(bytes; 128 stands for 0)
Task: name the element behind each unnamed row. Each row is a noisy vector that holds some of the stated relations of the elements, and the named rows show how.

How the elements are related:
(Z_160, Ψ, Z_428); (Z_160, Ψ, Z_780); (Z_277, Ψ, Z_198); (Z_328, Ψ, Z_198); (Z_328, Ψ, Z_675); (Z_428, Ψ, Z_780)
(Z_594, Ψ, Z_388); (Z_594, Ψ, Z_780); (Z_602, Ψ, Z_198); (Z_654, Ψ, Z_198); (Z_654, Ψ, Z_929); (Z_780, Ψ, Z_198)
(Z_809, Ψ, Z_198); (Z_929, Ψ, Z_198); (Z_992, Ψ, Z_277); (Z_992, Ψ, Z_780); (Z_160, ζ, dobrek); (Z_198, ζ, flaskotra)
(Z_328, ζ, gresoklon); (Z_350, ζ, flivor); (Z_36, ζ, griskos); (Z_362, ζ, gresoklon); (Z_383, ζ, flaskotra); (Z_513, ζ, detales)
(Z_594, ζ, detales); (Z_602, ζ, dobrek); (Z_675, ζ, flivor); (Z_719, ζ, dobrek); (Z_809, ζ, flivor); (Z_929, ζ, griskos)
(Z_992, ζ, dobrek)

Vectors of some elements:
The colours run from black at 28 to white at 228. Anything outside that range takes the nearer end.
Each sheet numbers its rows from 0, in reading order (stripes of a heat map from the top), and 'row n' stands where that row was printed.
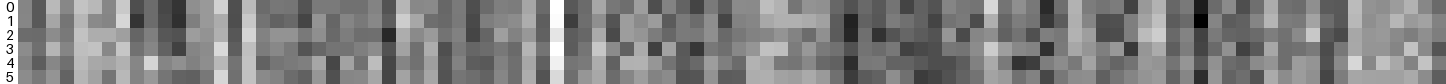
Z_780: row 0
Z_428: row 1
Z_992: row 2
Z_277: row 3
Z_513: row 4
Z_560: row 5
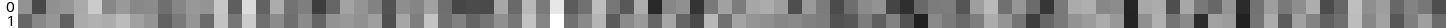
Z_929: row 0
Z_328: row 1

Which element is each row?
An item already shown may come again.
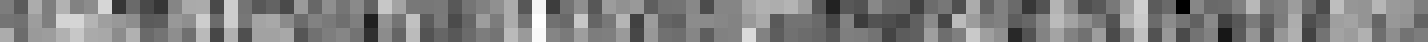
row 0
Z_428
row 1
Z_602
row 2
Z_809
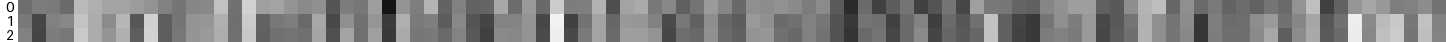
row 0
Z_719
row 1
Z_594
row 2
Z_594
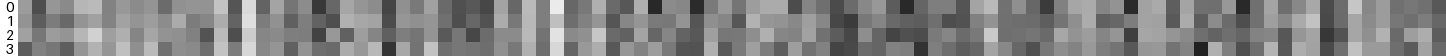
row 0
Z_929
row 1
Z_36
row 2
Z_198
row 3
Z_362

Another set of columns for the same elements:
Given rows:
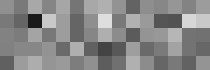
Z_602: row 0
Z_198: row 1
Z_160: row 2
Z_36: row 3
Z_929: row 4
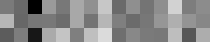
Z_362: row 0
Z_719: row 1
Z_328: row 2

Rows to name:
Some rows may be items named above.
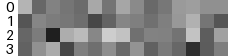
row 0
Z_719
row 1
Z_594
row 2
Z_328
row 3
Z_809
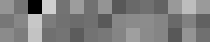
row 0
Z_383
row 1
Z_428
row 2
Z_780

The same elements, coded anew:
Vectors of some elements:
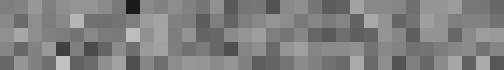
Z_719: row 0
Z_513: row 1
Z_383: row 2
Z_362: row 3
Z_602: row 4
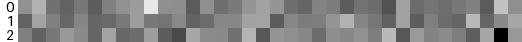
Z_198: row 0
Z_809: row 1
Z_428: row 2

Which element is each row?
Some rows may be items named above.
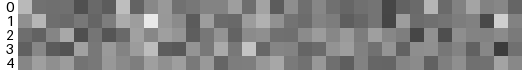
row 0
Z_929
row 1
Z_198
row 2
Z_328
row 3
Z_780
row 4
Z_383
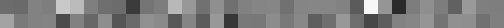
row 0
Z_594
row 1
Z_36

